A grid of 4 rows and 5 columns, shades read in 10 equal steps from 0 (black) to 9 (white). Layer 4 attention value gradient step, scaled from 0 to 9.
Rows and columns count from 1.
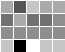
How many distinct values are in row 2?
3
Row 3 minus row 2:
1 -1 1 1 0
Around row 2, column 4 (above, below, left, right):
6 5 4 5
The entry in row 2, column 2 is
6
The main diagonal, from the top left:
6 6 5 7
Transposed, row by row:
6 4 5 7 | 3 6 5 0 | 7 4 5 9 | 6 4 5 7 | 6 5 5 7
